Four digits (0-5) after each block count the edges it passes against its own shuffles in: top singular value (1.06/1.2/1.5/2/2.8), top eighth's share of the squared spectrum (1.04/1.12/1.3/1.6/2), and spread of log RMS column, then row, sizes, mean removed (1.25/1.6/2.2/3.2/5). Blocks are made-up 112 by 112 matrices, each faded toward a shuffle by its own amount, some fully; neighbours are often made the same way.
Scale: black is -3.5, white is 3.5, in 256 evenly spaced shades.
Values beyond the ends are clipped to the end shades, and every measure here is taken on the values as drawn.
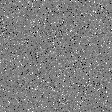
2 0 0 0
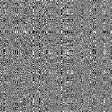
5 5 4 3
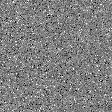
1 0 0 0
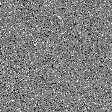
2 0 0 0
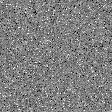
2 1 0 0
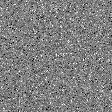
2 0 1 0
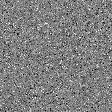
2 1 0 0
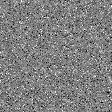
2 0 0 0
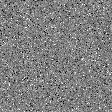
0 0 0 0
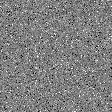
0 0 0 0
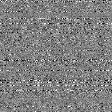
2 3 0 4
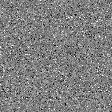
1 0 0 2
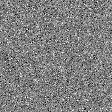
0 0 0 1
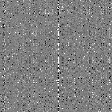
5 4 3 2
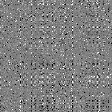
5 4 3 3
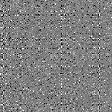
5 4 3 2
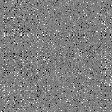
4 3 2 1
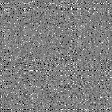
4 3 2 2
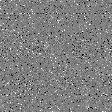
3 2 0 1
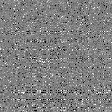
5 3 2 3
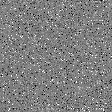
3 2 0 0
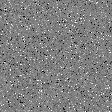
0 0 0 0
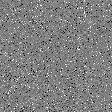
3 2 0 0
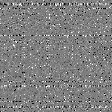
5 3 2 3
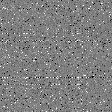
4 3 1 2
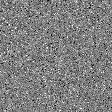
0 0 0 0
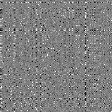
5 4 3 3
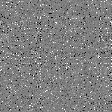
4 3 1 1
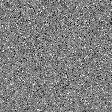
2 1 0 0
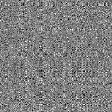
4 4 2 3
